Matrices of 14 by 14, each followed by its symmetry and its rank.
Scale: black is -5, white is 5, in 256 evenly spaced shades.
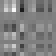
neither, rank one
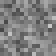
neither, full rank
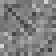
symmetric, full rank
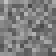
neither, full rank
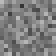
neither, full rank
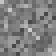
symmetric, full rank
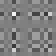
symmetric, rank one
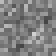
symmetric, full rank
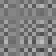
symmetric, rank one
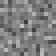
antisymmetric, full rank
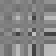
symmetric, rank one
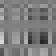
neither, rank one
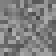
antisymmetric, full rank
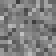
antisymmetric, full rank
